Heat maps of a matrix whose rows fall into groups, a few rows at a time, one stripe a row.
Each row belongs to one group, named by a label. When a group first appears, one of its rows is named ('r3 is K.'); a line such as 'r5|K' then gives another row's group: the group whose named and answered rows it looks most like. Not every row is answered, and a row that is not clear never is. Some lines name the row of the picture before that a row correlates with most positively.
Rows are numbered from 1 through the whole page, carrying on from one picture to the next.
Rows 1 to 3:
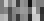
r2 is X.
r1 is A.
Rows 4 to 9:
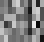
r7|X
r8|A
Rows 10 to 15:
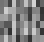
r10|X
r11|A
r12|A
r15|A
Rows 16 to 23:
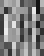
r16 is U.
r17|X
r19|U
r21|U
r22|X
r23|X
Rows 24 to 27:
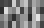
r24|X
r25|U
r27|X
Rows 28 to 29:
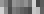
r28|X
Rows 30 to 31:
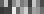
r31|X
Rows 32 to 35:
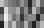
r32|A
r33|U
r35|U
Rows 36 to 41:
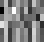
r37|U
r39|A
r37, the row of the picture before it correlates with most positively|35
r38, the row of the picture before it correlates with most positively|34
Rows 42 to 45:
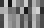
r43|A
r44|U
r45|U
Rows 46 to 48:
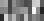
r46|A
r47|X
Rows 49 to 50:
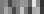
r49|X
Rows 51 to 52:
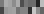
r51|U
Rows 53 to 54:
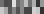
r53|X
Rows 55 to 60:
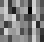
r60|X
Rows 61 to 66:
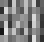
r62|U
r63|X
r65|U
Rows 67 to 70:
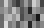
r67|A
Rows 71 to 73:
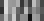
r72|U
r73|A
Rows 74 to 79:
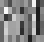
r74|X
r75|U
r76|X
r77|U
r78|U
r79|A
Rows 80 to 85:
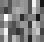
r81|X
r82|U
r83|A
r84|A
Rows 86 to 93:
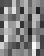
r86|X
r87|U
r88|A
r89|U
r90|A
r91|U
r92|A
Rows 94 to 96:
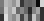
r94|U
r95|A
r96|U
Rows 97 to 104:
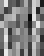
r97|A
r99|A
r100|A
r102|A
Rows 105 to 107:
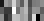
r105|U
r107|X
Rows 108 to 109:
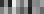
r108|X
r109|A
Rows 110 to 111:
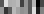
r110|U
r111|X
